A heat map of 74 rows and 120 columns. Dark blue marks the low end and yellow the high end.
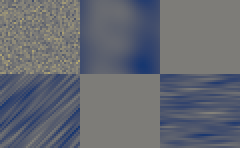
It is made of 2 by 3 panels. Panel 1,1: middling, fine-grained. Panel 1,2: low, smooth. Panel 1,3: middling, flat. Panel 2,1: low, slanting up to the right. Panel 2,2: middling, flat. Panel 2,3: low, streaked across.
